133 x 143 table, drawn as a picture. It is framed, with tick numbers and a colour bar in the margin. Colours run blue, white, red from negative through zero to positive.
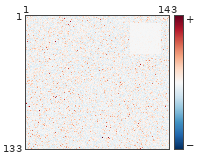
The top right is the smoothest part. Neither half mirrors the other. There are no regular stripes. On average the colour sits 50% of the way up the scale. In the top right lies a patch that is calmer than the rest. No overall slope runs across the table.
